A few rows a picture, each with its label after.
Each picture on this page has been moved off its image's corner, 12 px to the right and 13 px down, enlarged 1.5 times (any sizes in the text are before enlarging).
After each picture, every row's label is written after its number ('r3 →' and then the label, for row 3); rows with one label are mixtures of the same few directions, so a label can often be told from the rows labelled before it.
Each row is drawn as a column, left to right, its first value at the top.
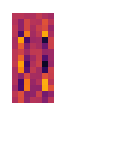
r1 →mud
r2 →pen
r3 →pen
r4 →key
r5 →mud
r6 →pen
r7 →mud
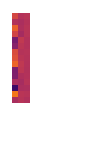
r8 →mud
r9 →pen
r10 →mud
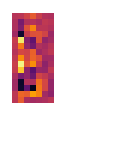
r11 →pen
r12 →pen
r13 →mud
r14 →mud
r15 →key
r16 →pen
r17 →key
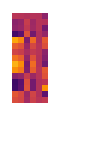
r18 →pen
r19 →pen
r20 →pen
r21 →pen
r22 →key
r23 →mud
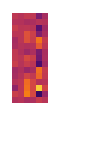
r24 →mud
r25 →key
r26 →key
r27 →key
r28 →mud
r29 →mud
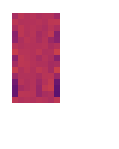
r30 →key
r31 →mud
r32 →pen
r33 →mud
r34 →key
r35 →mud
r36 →pen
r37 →key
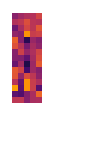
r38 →mud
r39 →key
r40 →pen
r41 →pen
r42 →mud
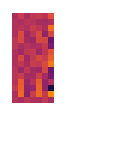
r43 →mud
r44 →key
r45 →key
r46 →mud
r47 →key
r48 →pen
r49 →mud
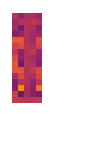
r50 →pen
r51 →mud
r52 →key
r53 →key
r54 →mud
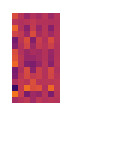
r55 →mud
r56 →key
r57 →mud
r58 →pen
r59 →mud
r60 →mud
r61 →mud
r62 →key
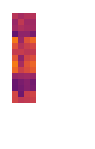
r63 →pen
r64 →key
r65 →pen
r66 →pen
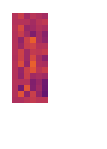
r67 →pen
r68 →mud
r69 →mud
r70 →pen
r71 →key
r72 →key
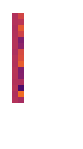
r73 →mud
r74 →mud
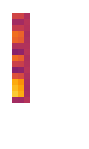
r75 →key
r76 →key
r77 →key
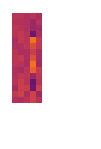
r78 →mud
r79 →key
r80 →mud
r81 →pen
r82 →mud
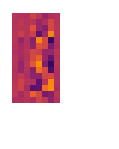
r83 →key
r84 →pen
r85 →mud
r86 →mud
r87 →pen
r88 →mud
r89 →pen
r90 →mud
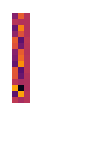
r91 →mud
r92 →mud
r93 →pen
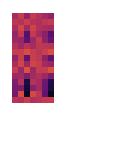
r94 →key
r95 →mud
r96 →key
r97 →mud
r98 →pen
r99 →key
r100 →key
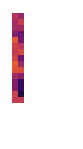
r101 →pen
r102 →key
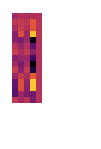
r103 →key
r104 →pen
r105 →key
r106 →pen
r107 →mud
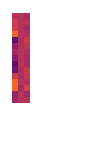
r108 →pen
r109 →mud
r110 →mud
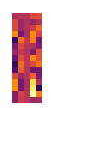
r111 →pen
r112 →pen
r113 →pen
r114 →key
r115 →mud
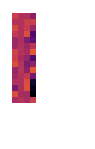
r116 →mud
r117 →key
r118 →pen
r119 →key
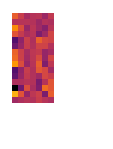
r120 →mud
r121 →mud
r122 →mud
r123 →mud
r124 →pen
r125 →mud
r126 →key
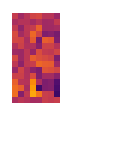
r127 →key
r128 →mud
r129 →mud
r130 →key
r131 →mud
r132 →pen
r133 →pen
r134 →key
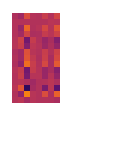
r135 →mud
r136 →mud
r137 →mud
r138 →pen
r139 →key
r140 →mud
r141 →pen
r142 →mud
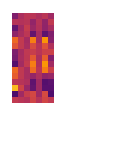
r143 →mud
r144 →mud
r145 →mud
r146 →pen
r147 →key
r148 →pen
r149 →key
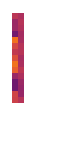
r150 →pen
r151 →key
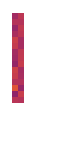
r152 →mud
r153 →mud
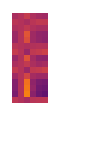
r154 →key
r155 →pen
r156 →key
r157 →key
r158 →key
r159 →key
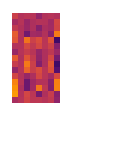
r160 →key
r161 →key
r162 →pen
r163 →pen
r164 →mud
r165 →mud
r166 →pen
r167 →pen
